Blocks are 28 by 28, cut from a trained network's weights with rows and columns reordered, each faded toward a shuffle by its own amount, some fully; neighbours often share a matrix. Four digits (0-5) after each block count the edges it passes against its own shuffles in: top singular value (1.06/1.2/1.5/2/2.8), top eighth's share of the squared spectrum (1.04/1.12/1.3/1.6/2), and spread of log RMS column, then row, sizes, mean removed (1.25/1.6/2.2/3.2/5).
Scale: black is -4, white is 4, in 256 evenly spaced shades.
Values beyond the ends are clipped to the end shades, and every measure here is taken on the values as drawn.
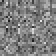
3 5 2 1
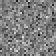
0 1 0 0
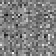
2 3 1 2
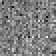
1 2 0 1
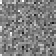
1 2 1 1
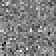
1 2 0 1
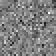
0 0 0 0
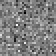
0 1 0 0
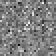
1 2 0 1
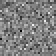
0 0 0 0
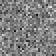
1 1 0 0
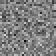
2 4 1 0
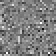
1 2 0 1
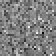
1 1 0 0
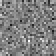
0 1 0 0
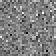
0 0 0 0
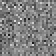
1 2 0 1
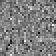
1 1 1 0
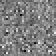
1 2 0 1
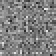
1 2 0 1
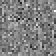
1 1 0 0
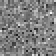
0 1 0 0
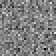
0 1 0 0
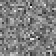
2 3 0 1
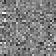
2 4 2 2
